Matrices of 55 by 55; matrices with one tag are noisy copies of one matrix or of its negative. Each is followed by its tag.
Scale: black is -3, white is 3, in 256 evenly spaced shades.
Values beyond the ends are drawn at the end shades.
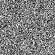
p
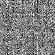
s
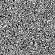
p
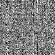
s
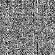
s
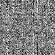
s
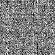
s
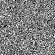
p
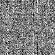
s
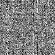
s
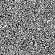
p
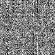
s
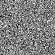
p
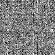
s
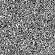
p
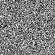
p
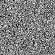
p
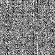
s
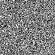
p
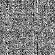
s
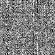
s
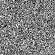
p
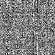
s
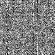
s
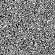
p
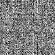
s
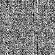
s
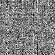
s
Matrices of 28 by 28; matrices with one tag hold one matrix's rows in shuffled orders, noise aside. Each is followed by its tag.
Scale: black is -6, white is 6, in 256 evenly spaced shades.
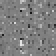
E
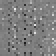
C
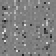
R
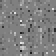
E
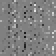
C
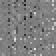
C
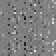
C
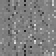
C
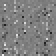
R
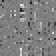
E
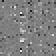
E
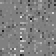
E
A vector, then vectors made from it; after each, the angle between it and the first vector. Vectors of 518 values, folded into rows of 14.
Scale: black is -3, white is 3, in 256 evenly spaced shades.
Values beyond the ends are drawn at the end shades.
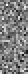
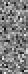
nearly opposite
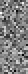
partly aligned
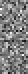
partly opposed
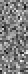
nearly opposite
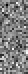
partly opposed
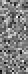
partly opposed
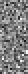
nearly opposite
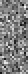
orthogonal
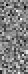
nearly opposite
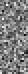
nearly parallel
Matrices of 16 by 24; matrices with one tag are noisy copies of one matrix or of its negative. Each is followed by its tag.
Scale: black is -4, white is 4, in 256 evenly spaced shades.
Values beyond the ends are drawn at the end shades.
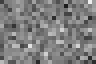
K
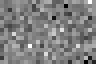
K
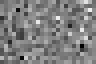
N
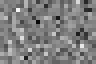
N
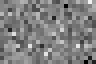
K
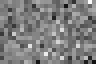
K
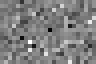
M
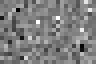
N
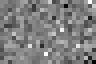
K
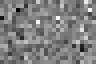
N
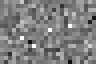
M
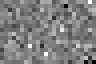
K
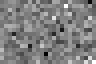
K
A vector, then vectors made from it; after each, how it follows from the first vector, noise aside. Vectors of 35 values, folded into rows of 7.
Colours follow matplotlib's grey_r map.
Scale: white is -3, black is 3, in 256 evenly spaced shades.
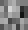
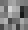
copied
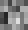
reversed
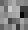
copied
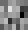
copied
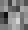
reversed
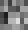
reversed
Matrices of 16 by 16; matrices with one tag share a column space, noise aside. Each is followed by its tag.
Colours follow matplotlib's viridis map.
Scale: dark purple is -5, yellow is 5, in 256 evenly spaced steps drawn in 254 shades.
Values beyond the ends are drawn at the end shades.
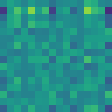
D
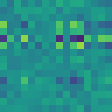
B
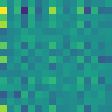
D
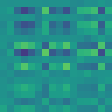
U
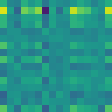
D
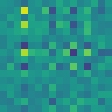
U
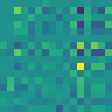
U
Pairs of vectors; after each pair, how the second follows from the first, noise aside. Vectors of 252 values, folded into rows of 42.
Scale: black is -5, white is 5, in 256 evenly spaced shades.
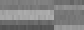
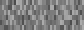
shuffled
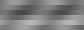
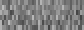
shuffled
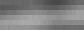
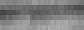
wrapped around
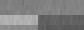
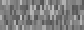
shuffled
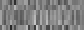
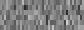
shuffled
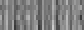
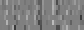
partly zeroed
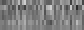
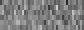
shuffled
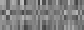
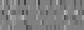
partly zeroed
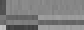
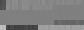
partly zeroed
